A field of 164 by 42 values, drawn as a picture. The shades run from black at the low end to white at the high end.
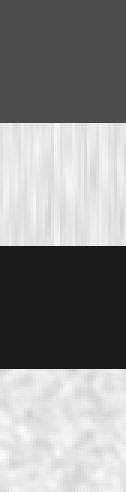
It is made of 4 by 1 panels. Panel 1,1: low, flat. Panel 2,1: very high, streaked downward, faint in contrast. Panel 3,1: very low, flat. Panel 4,1: very high, blotchy, faint in contrast.
